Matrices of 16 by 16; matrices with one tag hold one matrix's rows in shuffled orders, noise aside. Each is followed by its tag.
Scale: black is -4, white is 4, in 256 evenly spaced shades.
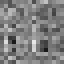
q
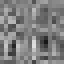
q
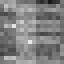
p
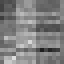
p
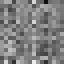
q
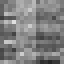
p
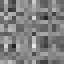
q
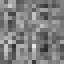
q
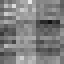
p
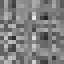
q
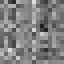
q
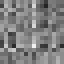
q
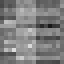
p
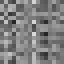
q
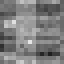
p
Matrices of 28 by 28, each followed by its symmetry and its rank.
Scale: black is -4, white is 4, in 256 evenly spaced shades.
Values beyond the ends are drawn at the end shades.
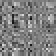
neither, rank three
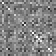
symmetric, rank five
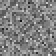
symmetric, full rank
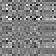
neither, rank two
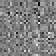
neither, rank five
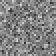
symmetric, full rank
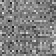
neither, rank five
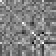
symmetric, rank five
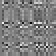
neither, rank two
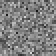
neither, full rank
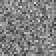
neither, full rank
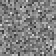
neither, full rank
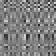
neither, rank two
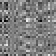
neither, rank three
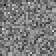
symmetric, full rank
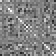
symmetric, rank five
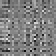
neither, rank three
